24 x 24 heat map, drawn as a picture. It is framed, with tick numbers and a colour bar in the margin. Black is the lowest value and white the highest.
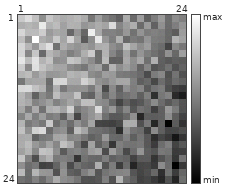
Stripes: none. Ninth with the highest average: top left. Mirror symmetry: none. Slope: up to the top left.
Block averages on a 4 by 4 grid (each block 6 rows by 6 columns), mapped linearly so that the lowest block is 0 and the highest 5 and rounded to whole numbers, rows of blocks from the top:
5432
4421
3310
3210
